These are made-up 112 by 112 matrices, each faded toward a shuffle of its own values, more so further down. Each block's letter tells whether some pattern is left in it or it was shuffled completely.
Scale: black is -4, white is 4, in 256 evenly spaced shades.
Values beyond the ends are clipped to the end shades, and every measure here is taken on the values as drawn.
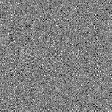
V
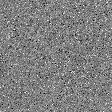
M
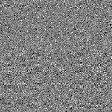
V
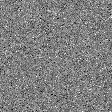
M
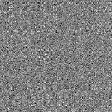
V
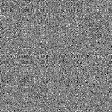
V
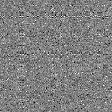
V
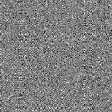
V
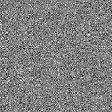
V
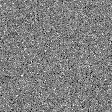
M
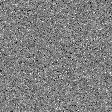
M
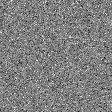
M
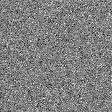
M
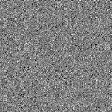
V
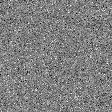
M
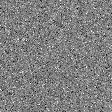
M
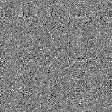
V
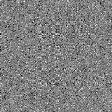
V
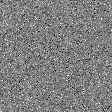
M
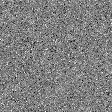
M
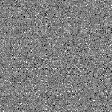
V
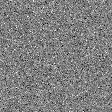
M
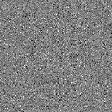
V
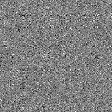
V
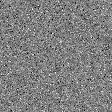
M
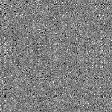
V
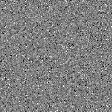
V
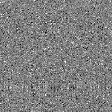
V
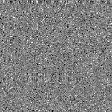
V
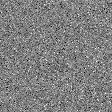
M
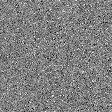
M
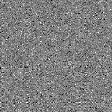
V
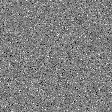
M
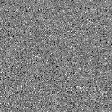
V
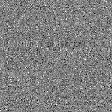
V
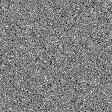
M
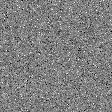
M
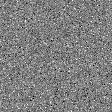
M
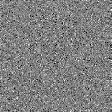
V
